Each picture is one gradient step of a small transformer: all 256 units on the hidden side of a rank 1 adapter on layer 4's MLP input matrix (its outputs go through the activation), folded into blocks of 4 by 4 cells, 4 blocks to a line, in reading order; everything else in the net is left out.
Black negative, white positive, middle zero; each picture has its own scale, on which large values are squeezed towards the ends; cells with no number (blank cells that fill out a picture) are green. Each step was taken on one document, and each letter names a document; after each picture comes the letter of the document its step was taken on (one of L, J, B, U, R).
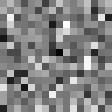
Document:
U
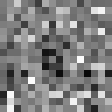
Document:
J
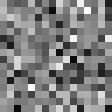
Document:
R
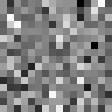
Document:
U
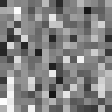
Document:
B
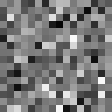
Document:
R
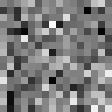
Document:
J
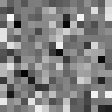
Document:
U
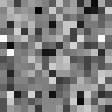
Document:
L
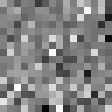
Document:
B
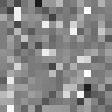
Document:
B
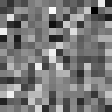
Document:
U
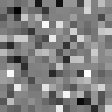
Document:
B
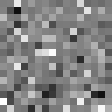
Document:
B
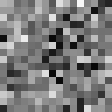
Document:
L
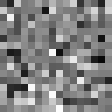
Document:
U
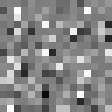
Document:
B
